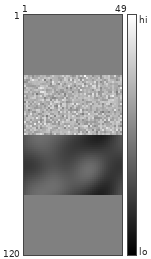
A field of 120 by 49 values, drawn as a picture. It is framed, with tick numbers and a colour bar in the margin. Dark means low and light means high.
It is made of 4 by 1 panels. Panel 1,1: middling, flat. Panel 2,1: high, fine-grained. Panel 3,1: low, smooth. Panel 4,1: middling, flat.
